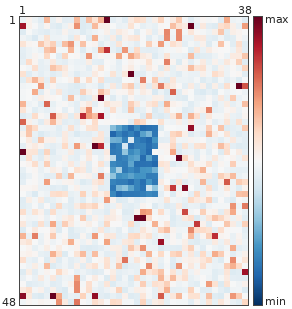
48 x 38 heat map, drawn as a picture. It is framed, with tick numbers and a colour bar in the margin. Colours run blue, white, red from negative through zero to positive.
The distribution is heavy-tailed on both sides. There are no regular stripes. The ninth with the lowest average is the centre. An odd patch, lower than its surroundings, sits in the centre.
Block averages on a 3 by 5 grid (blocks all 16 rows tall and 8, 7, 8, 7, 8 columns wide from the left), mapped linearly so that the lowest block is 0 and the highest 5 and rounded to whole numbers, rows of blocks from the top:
55555 | 55055 | 55555
